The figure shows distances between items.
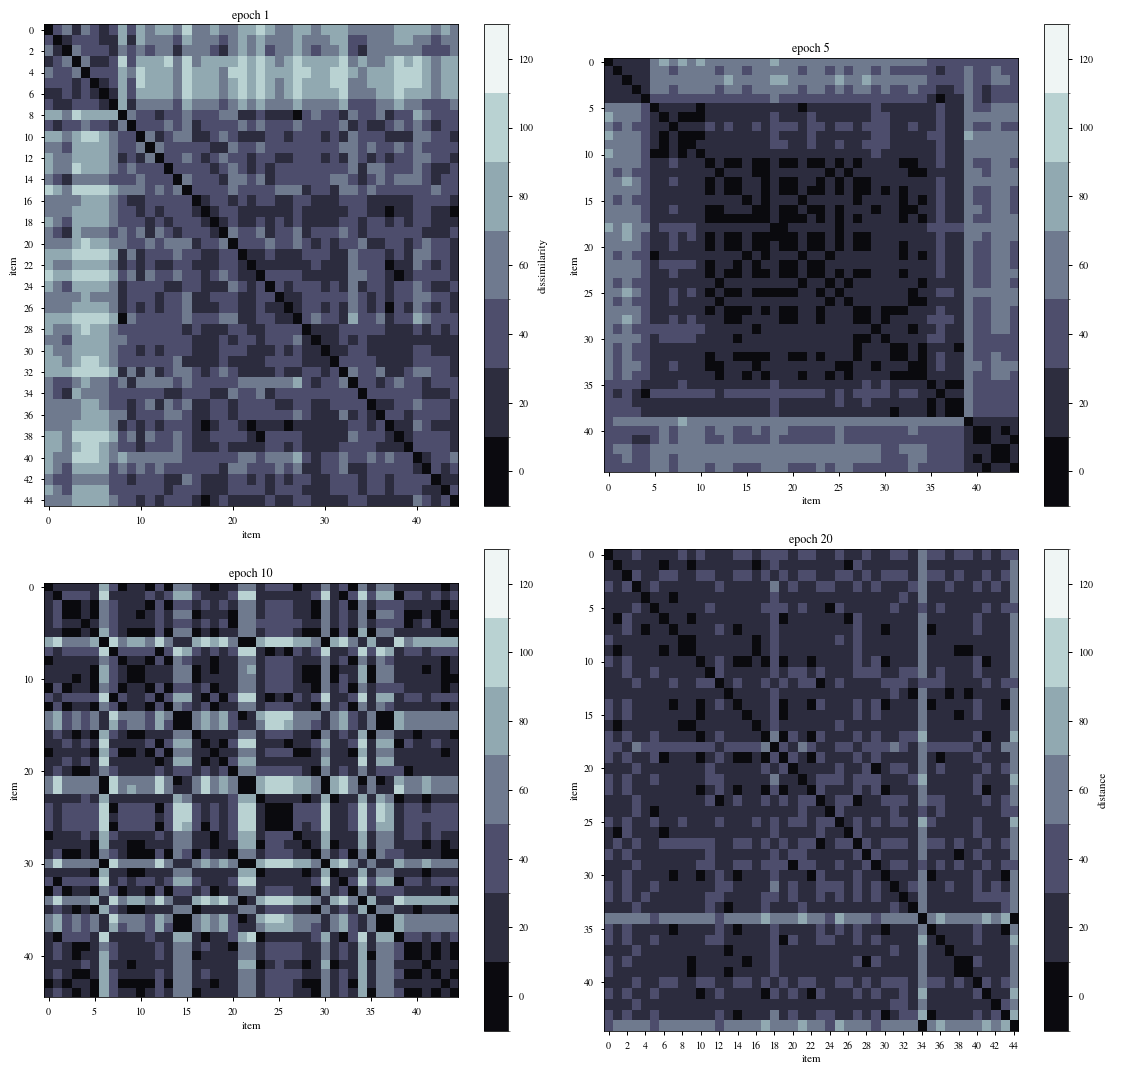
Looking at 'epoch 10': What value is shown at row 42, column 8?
20
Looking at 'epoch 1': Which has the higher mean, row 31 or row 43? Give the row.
31
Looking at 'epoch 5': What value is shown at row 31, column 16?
20
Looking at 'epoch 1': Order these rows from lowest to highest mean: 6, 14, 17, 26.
17, 26, 14, 6
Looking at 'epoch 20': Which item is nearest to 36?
19
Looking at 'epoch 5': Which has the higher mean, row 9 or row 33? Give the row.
9
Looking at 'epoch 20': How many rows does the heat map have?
45
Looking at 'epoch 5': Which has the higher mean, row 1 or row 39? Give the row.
39
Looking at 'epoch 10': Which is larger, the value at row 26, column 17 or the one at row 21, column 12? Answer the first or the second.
the second
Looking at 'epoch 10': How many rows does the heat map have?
45
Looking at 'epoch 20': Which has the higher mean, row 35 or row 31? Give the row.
31
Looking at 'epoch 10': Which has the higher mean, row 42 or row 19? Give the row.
19
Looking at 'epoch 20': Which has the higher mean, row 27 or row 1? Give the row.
27
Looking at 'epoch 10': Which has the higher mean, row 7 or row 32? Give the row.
7
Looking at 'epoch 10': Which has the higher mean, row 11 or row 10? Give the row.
10
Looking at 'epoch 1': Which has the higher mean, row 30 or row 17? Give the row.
30
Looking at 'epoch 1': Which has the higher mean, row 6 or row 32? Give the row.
6
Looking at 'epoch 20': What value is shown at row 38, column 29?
40
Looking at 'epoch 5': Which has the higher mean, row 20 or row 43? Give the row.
43
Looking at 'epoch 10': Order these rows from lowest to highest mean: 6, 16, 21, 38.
16, 38, 21, 6
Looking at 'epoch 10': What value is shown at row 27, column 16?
20
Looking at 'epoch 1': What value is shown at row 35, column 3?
60
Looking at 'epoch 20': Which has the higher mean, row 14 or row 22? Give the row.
22
